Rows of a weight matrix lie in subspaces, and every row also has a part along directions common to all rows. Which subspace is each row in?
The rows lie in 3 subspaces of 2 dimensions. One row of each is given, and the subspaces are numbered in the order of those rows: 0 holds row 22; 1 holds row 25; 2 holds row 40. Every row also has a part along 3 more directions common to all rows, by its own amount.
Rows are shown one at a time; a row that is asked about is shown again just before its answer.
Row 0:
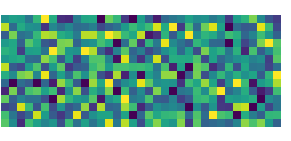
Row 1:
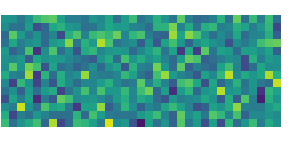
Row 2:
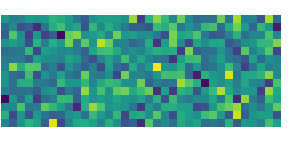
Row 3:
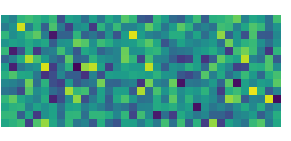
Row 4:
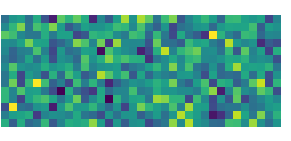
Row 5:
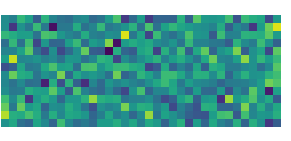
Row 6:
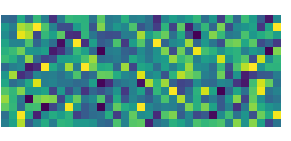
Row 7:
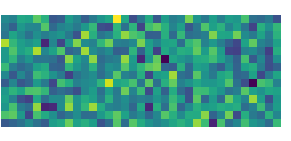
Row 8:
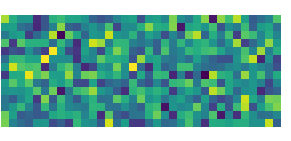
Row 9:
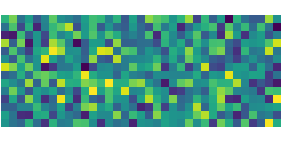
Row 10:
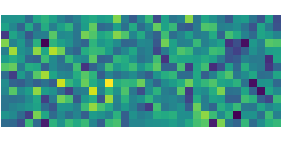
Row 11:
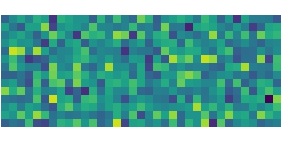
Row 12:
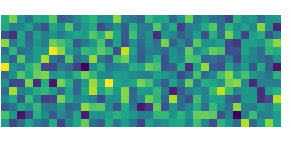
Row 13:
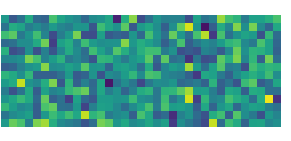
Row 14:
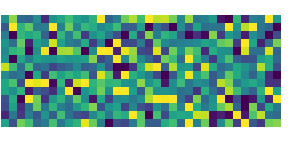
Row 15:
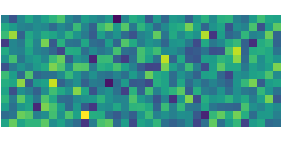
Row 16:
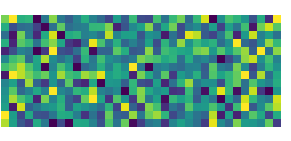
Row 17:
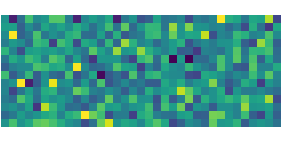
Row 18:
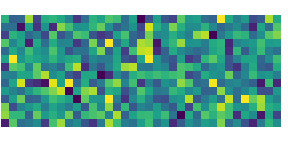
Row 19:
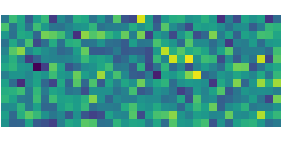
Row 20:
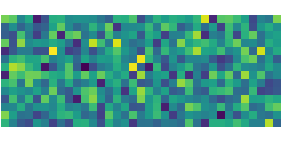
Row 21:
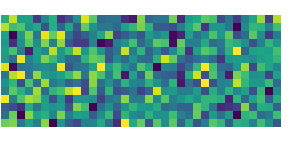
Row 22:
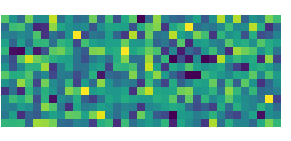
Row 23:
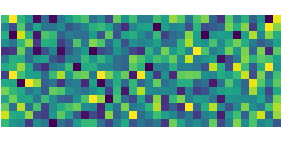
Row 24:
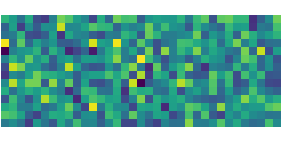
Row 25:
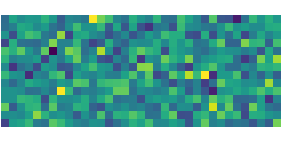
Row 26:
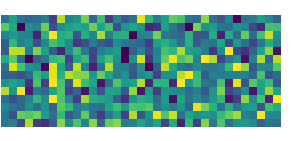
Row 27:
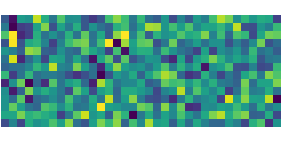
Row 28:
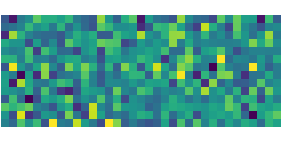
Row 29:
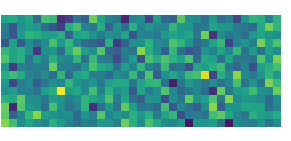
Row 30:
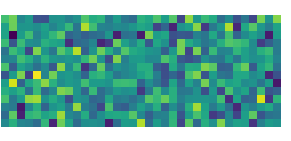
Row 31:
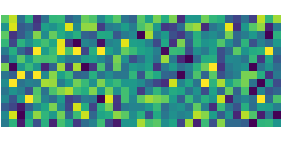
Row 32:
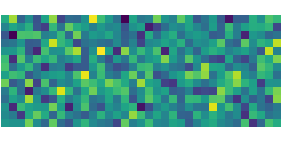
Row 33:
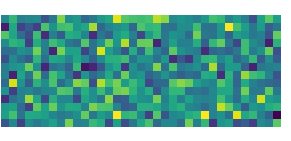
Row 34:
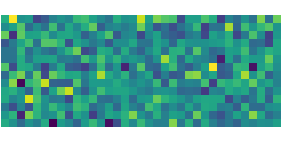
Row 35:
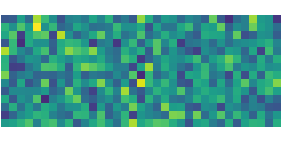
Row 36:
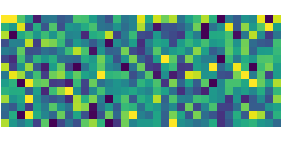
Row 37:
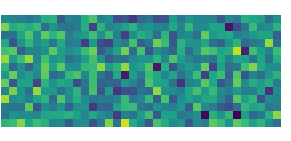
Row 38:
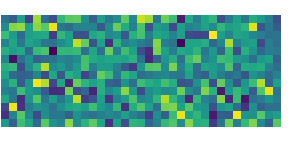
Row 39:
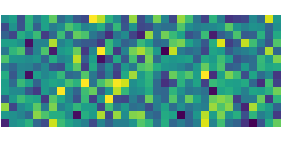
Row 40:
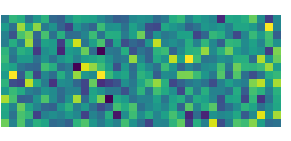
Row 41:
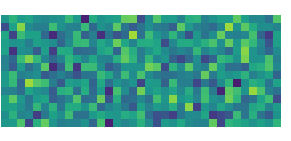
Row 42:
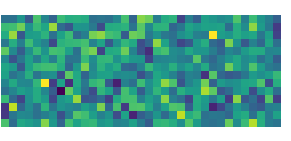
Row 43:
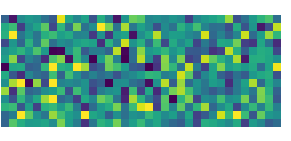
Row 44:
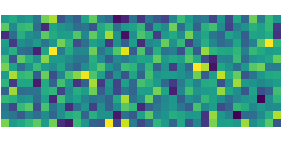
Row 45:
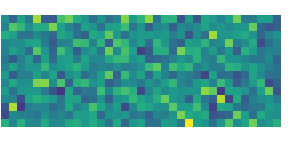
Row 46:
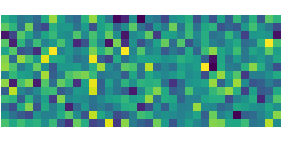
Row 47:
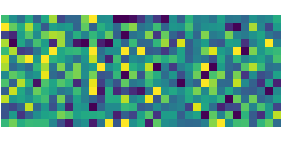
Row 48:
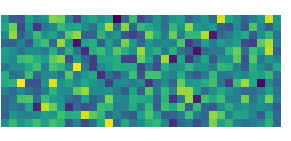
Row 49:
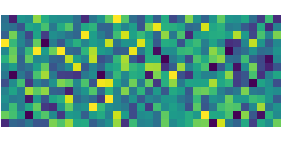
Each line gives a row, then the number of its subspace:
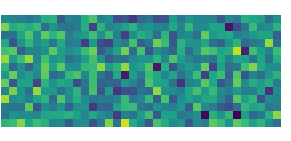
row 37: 2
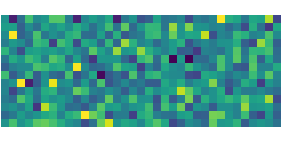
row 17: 0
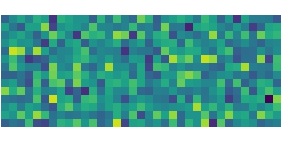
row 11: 0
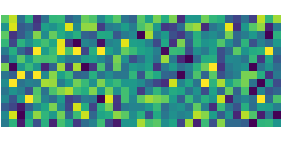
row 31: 2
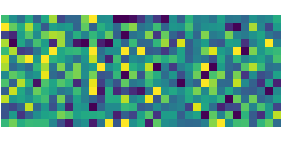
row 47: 2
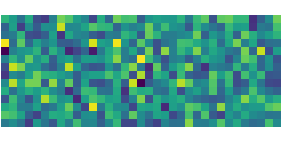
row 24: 1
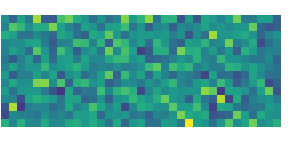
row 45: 1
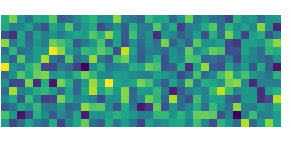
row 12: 0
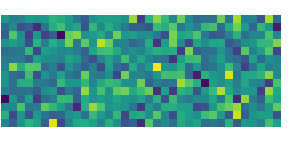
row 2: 2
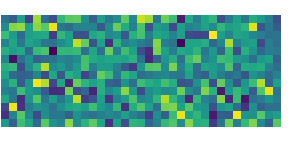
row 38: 1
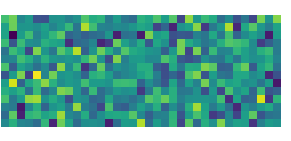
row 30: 2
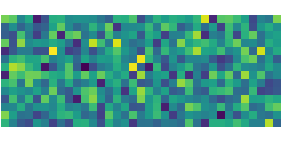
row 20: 1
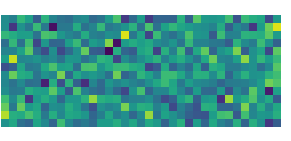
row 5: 1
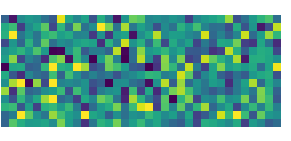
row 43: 0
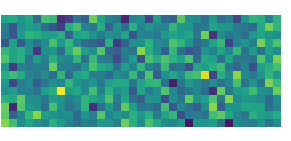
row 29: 1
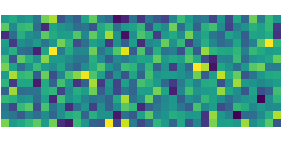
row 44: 2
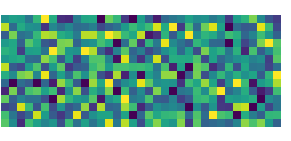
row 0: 0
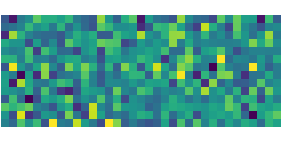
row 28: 2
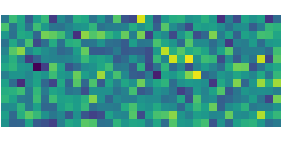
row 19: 0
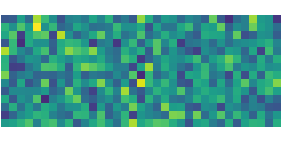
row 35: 1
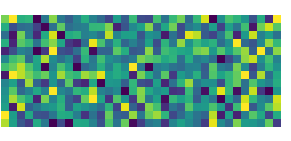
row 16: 1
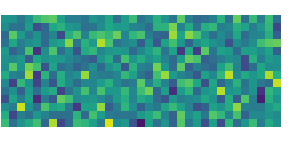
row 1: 2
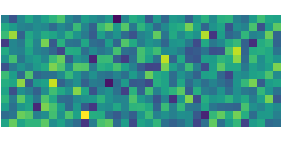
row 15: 0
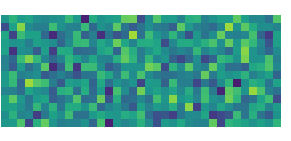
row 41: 0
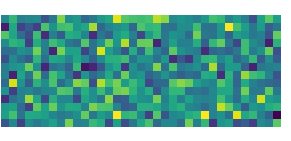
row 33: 2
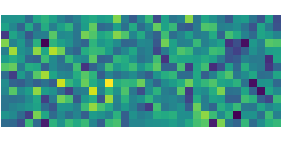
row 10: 0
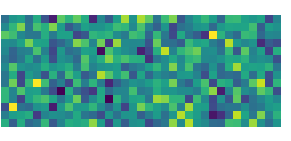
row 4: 1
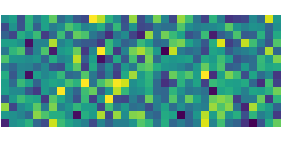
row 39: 1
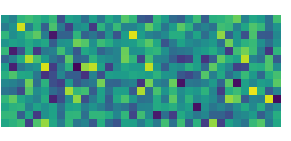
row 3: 0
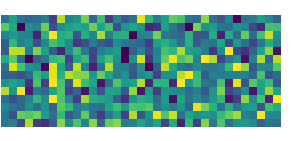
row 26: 0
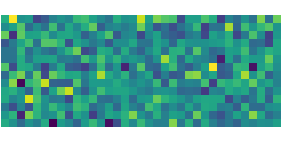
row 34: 2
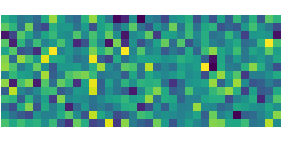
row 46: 2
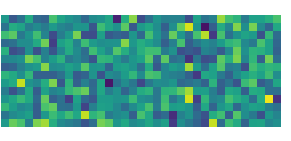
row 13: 0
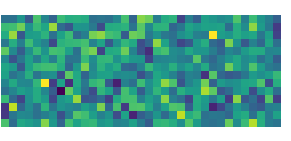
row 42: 1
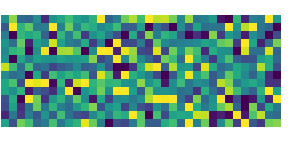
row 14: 1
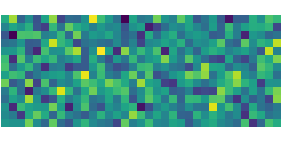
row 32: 1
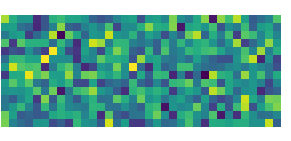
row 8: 1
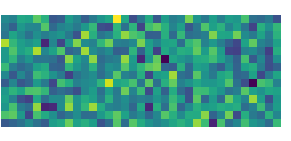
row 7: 0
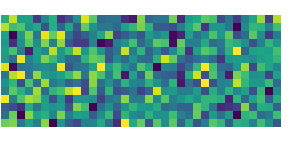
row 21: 2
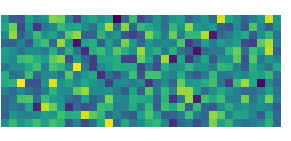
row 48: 0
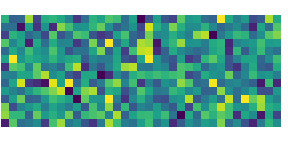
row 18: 1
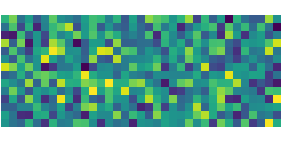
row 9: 0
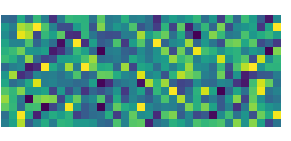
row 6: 2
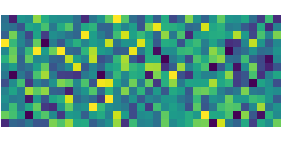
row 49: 0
